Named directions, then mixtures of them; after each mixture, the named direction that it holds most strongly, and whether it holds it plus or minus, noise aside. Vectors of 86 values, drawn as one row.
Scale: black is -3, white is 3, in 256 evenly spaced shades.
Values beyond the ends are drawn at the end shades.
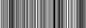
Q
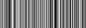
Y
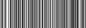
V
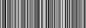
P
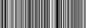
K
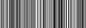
Q, plus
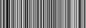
V, minus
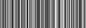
Y, minus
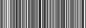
P, minus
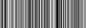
K, plus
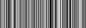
Y, plus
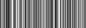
Y, plus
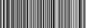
V, minus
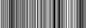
Q, plus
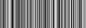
Y, minus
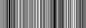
Q, plus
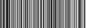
V, minus
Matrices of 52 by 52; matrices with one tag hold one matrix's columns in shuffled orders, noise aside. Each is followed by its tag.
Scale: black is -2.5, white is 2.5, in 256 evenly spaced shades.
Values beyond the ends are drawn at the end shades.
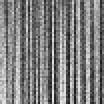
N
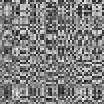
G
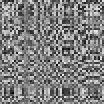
G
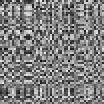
G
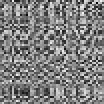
G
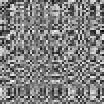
G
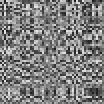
G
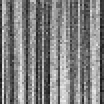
N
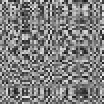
G
